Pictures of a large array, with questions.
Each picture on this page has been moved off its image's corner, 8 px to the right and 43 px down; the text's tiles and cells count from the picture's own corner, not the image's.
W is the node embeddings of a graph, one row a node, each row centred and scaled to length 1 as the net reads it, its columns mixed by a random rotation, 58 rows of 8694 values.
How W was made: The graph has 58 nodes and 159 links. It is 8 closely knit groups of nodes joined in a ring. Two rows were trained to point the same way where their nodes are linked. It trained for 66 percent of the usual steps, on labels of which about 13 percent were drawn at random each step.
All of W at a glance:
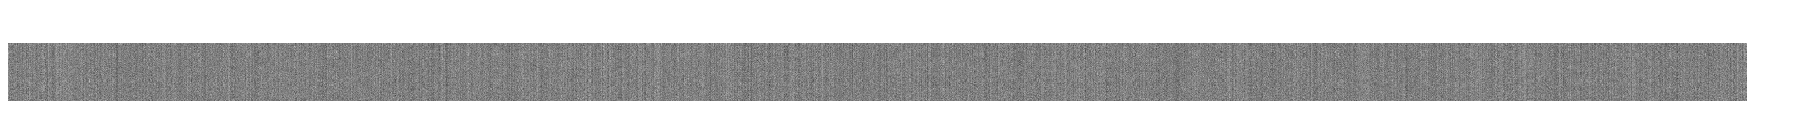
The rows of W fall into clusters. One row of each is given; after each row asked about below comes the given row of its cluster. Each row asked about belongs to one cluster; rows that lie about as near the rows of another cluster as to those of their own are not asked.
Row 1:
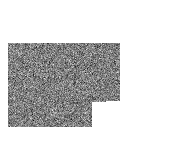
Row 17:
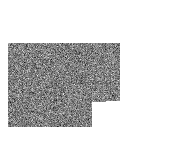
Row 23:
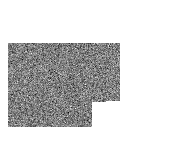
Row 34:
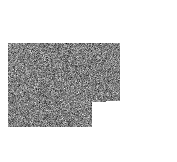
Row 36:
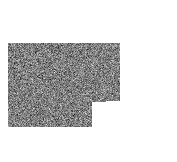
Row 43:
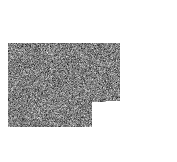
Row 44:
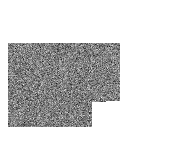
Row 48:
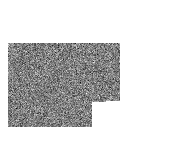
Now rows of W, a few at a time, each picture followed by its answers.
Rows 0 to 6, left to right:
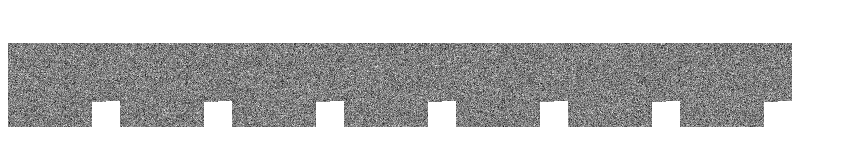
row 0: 1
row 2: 43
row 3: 23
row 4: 17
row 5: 34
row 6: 23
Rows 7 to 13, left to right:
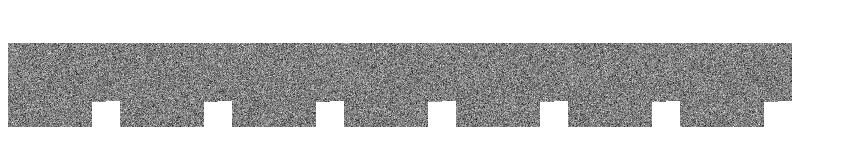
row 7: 48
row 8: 44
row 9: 44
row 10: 48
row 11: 48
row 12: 48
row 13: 34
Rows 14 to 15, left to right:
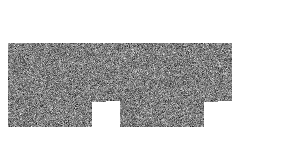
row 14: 44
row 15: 43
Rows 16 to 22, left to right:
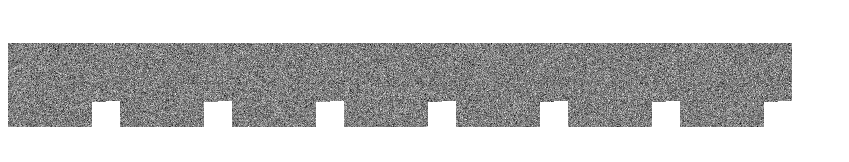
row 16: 23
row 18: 1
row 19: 17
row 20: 36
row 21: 17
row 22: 36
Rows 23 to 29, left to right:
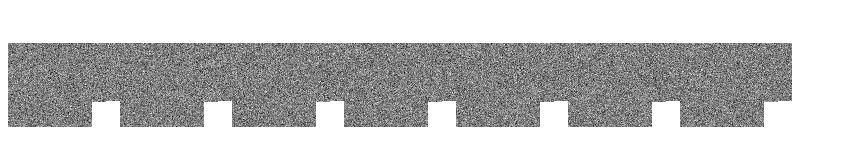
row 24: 23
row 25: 48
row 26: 43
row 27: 36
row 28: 34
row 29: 1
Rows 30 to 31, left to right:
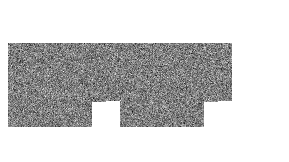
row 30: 17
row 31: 1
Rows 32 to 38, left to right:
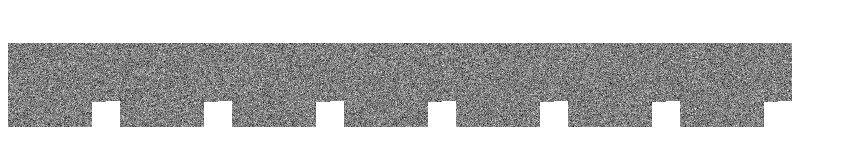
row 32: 44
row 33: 43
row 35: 44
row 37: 36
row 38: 36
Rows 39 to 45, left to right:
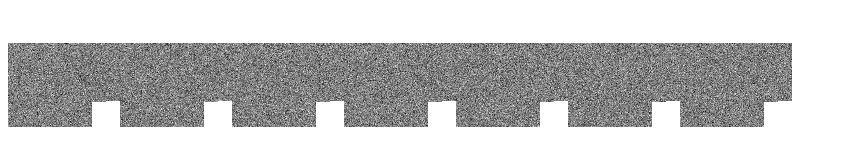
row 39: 34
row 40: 48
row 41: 34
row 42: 34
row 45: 17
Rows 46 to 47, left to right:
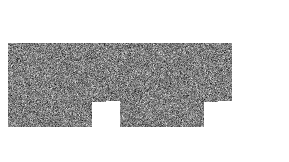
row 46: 17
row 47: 43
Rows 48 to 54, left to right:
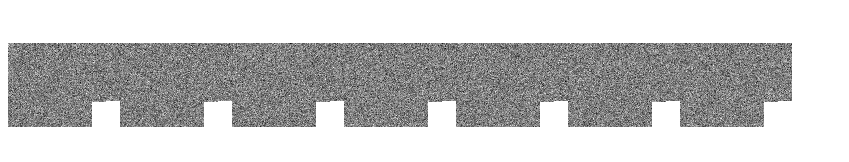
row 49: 1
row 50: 34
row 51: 23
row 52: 36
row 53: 44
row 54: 23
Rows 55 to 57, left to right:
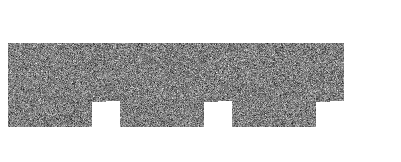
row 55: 1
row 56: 17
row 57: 36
